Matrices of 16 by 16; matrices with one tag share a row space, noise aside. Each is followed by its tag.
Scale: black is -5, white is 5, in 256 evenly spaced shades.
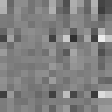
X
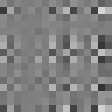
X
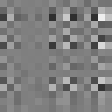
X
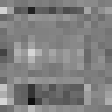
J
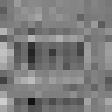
J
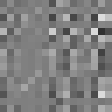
X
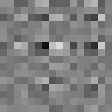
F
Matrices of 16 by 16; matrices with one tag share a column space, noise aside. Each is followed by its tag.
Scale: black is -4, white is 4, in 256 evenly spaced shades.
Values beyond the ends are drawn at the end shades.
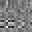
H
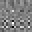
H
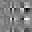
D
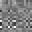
H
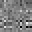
H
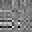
H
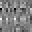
D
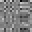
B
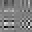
H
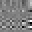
H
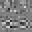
H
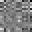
B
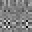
H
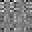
B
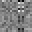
B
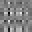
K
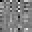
B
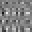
K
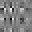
D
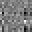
K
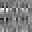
D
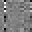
B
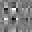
D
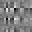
D
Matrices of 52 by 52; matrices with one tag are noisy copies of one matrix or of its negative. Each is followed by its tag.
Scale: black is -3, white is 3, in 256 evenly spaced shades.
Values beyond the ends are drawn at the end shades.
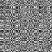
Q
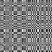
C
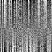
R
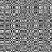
Q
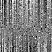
R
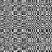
C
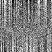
R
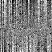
R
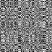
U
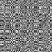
Q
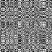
U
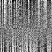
R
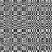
C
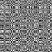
Q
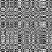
U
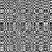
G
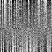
R
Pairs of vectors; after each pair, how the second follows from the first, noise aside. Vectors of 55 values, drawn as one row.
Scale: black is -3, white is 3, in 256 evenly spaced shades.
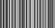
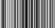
sign-scrambled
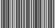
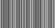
shrunk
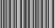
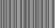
shrunk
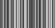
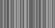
shrunk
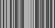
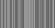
shrunk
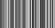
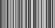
sign-scrambled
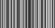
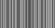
shrunk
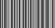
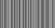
shrunk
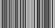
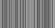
shrunk
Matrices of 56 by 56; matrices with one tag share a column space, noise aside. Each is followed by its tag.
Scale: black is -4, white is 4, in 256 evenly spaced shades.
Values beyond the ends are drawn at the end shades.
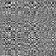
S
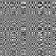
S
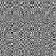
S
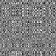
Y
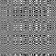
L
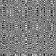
L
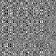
Y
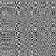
S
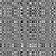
Y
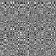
S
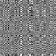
L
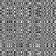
Y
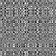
Y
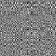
S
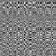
S
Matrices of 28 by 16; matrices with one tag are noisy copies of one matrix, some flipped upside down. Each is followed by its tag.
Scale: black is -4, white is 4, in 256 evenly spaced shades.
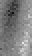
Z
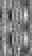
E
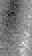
Z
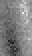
Z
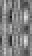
E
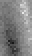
Z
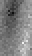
Z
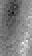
Z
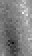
Z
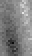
Z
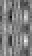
E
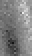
Z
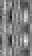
E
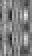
E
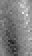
Z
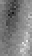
Z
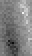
Z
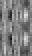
E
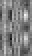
E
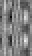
E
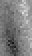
Z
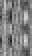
E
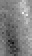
Z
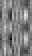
E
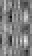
E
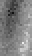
Z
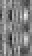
E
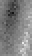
Z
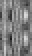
E
